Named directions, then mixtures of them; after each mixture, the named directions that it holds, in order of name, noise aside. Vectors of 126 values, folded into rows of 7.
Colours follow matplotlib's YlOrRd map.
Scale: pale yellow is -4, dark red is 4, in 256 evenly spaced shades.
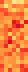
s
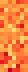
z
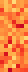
s, z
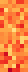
z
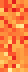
s, z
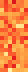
s, z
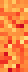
s, z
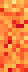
s, z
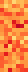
s, z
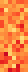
z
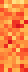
s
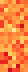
z
